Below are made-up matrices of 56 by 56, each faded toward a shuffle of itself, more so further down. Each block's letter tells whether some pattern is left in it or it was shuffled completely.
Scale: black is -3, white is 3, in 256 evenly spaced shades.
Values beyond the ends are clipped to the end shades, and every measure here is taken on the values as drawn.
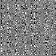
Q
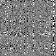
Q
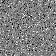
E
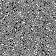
E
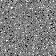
E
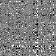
Q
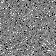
E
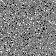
E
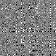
Q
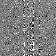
Q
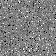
E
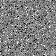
E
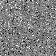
E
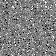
E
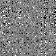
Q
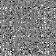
Q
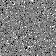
E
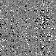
Q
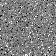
E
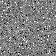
E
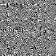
Q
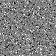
E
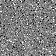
E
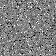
E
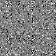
Q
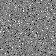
E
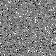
E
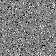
E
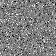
E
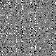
Q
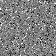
E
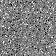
E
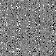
Q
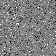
E
